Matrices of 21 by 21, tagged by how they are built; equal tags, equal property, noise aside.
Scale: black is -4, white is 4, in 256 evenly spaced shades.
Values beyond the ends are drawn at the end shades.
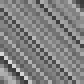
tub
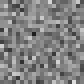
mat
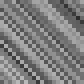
tub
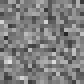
mat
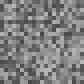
mat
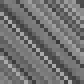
tub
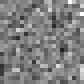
mat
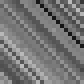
tub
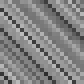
tub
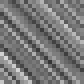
tub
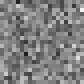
mat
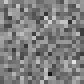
mat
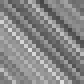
tub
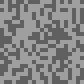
mat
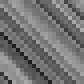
tub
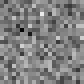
mat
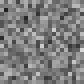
mat
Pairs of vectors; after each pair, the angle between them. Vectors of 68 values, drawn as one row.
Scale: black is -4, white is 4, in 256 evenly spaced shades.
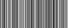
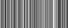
partly opposed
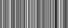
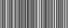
partly opposed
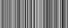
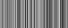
nearly parallel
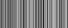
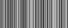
nearly parallel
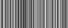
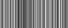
nearly parallel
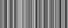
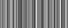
nearly opposite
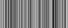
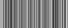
nearly parallel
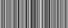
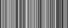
partly opposed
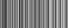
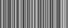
orthogonal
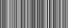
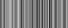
partly aligned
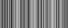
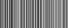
partly aligned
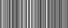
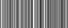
partly aligned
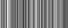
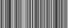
partly opposed
